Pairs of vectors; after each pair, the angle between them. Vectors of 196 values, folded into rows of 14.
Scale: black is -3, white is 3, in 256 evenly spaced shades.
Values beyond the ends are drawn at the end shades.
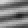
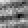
nearly parallel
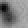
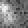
nearly opposite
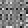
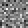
partly opposed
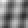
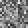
orthogonal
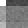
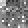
partly aligned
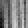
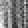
nearly opposite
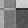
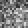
partly opposed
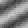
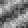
nearly opposite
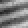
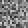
orthogonal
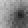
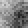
nearly parallel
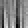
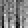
nearly parallel
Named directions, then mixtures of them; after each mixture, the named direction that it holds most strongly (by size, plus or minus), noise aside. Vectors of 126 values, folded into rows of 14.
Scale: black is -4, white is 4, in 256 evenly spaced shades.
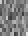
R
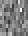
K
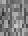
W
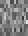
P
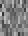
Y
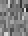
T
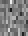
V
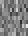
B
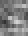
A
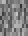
W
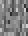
B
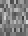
P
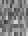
R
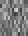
P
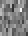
K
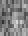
W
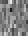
V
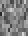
Y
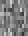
K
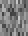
Y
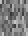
R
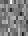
V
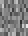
B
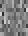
Y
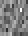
K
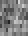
A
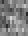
A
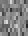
V
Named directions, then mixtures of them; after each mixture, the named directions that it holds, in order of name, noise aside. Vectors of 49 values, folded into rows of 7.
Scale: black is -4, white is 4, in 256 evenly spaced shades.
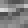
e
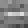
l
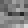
e, l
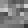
e, l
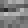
e, l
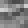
e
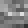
e, l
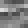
e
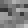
e, l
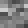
e, l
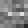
e, l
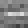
l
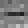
l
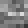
e, l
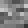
e, l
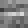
e, l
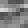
e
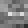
e, l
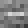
l
